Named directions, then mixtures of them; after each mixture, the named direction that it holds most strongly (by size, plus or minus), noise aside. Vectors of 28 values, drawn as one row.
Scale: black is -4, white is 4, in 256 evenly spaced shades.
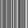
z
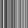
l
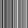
l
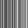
l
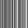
z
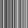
l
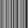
z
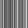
z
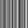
z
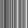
z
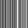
z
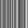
z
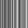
z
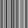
z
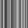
l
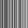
l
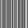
z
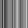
l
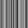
z
